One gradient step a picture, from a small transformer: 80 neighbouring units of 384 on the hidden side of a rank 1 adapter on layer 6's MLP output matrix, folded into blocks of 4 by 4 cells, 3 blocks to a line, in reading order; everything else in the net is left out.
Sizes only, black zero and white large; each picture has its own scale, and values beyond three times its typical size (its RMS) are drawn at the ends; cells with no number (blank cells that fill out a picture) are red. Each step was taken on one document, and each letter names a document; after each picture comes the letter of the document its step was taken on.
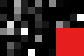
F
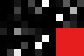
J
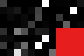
J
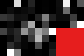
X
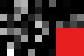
F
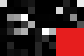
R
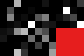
X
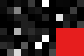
J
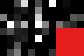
F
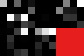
R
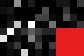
X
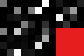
J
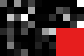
R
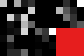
R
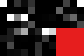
R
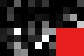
X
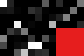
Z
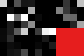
R
